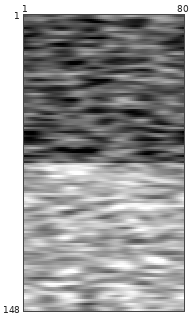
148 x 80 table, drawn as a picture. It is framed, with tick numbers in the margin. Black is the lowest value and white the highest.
Seam: horizontal, 50% of the way down, the bottom part higher. Average level on the scale: 50%. Grain: streaks across.
